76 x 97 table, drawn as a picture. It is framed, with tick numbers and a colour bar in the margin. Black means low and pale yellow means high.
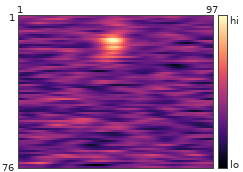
Ninth with the highest average: top middle. Bumps: one, in the top middle. Grain: streaks across.
